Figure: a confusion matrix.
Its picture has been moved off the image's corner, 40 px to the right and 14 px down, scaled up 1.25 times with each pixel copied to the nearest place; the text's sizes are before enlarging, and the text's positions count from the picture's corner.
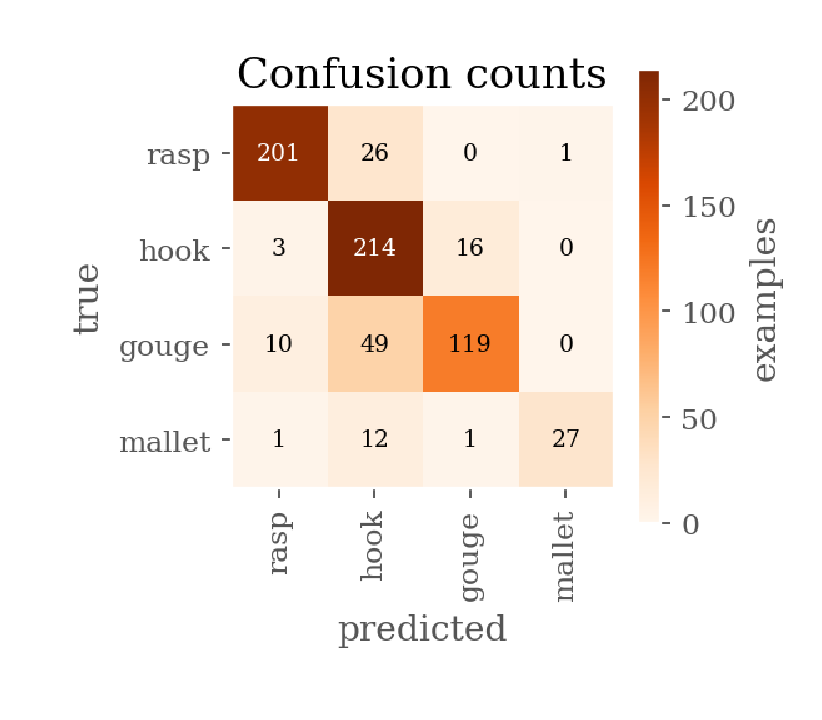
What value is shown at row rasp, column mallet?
1
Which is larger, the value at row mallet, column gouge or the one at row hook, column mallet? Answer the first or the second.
the first
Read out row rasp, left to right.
201 26 0 1
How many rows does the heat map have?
4
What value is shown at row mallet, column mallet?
27
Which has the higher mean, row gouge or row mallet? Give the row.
gouge
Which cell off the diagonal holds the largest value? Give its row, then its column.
gouge, hook
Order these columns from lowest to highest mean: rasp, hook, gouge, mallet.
mallet, gouge, rasp, hook
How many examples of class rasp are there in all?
228
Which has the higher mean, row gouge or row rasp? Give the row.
rasp
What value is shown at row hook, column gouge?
16
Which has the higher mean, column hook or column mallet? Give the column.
hook
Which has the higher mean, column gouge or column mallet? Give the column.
gouge
